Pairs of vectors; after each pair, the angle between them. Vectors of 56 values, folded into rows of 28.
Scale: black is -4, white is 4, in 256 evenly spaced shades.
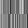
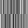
partly aligned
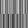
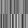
orthogonal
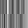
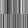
partly opposed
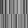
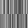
nearly opposite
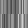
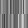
nearly parallel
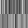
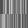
partly opposed
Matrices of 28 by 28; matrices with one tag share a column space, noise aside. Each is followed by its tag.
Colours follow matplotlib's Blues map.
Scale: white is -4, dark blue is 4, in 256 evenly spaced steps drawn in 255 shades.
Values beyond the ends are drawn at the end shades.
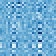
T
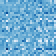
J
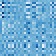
T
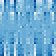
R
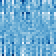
R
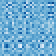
T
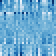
R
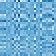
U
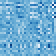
T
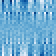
R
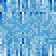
R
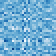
J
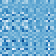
J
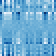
R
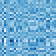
J
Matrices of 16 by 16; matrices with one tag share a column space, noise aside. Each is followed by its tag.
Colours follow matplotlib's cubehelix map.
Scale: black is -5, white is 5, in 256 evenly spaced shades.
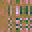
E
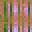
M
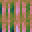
M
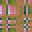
E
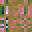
E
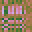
E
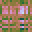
E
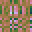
E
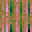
M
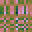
E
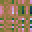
E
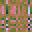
E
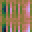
M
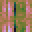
M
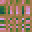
E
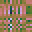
E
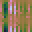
M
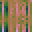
M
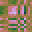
E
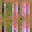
M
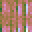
M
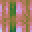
M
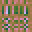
E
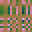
E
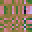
E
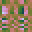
E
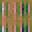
M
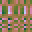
E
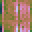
M
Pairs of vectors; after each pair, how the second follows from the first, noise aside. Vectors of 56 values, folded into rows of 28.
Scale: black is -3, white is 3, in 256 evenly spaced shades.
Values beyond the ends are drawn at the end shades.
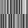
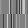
partly zeroed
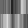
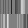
partly zeroed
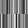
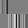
partly zeroed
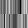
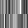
negated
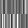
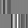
partly zeroed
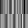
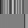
partly zeroed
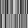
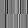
partly zeroed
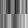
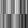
negated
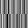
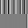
partly zeroed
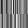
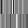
partly zeroed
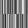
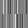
partly zeroed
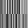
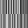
negated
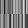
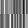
negated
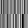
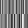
negated
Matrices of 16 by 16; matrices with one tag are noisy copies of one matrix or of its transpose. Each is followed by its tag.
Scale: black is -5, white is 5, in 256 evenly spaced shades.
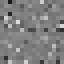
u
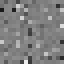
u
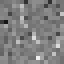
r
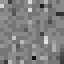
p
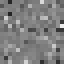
u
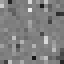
p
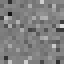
u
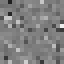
u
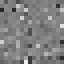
u
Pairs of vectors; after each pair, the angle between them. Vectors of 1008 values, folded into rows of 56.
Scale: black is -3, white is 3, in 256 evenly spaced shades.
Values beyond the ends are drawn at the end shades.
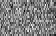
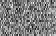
nearly opposite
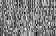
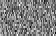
partly opposed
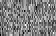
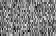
nearly parallel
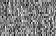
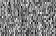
nearly opposite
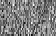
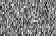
partly aligned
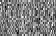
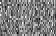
nearly parallel
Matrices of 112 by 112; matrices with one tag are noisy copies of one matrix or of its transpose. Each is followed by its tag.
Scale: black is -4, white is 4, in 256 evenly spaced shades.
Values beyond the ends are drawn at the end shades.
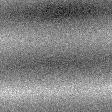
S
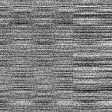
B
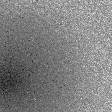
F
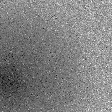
F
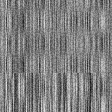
B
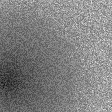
F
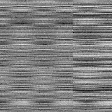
B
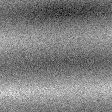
S
